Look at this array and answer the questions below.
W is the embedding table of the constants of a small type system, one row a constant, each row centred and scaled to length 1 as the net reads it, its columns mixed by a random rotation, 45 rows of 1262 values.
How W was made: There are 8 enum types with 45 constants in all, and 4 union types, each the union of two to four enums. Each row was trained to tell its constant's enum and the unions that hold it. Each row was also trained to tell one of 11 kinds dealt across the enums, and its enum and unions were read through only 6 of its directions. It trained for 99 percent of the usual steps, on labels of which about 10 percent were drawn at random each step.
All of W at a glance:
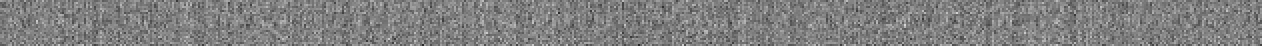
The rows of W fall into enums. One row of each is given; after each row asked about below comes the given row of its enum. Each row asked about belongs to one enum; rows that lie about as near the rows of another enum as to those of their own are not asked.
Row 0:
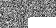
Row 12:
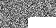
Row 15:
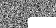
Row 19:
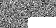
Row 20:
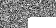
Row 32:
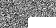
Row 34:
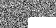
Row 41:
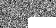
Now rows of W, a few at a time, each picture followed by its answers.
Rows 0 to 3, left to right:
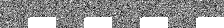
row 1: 20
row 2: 19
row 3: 32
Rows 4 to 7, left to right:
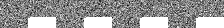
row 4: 12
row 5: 19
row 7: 32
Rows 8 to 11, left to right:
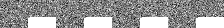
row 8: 12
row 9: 15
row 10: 34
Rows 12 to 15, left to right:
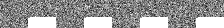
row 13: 12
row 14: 0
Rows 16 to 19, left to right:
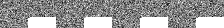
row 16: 20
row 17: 12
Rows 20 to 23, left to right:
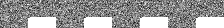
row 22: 20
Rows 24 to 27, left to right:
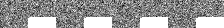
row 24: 41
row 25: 19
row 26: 19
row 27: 34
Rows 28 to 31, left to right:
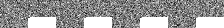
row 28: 0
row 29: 34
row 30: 0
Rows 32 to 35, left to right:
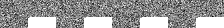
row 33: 12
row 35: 20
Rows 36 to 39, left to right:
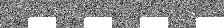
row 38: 41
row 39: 19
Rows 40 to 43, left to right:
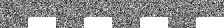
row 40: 32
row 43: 34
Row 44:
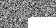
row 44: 20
